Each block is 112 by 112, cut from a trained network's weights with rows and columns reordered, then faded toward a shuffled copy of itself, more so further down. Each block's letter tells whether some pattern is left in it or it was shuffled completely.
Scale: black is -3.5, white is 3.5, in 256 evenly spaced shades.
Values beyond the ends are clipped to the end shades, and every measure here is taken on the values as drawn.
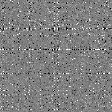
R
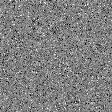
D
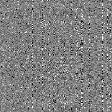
R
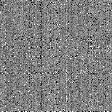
R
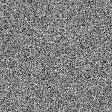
D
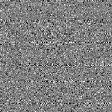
R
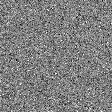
D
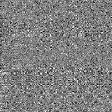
R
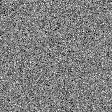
D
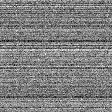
R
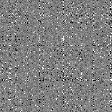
R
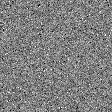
D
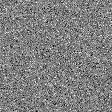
D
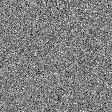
D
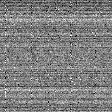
R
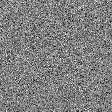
D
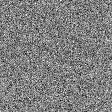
D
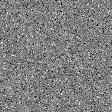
D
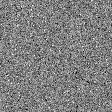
D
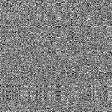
R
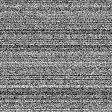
R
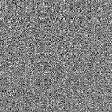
R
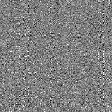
R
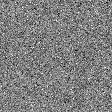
D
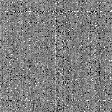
R
